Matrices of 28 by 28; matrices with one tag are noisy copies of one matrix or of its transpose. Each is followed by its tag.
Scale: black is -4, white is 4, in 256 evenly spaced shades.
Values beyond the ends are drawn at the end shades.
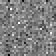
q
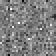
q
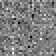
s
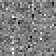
s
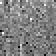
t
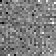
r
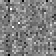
q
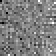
r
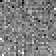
r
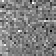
t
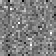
q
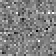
s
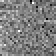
t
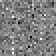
s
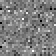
q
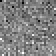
r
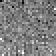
r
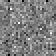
q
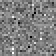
s
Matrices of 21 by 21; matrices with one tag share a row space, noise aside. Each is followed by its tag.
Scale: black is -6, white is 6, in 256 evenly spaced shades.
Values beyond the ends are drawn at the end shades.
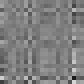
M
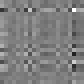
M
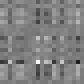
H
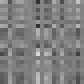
H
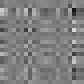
M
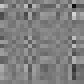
M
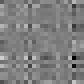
M
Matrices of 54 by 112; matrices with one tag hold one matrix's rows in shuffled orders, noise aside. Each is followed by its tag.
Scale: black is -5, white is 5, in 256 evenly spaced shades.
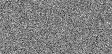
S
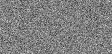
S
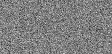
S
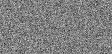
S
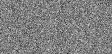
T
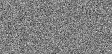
S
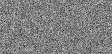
S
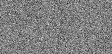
T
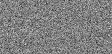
S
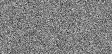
T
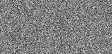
T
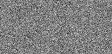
T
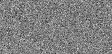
S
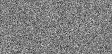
T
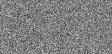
T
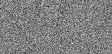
T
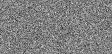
T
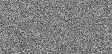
S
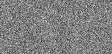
T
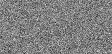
S
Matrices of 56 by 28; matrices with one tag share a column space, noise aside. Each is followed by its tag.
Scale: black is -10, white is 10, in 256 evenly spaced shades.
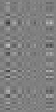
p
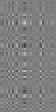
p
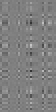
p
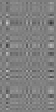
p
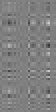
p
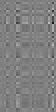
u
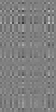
u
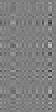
p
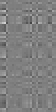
u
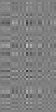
p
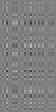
p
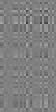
u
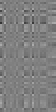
u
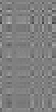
u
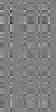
u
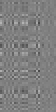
p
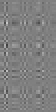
p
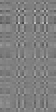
u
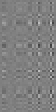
p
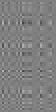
p
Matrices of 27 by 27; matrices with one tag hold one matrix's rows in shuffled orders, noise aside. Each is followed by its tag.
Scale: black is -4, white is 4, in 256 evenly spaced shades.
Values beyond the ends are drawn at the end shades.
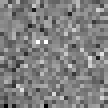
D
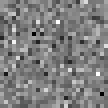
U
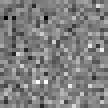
D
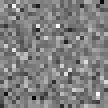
U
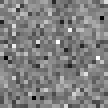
U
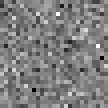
U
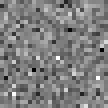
U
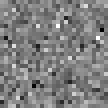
U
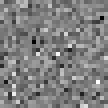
U
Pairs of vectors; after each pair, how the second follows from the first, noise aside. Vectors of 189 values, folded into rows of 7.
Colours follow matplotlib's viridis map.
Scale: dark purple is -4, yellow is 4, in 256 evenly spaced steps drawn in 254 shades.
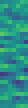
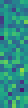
shuffled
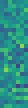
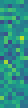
reversed
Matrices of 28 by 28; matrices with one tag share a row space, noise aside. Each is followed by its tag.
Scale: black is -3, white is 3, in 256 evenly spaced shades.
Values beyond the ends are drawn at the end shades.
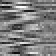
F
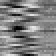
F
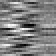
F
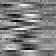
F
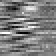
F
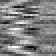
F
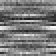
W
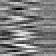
F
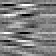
F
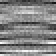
W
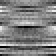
W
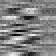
F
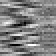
F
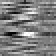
F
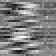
F
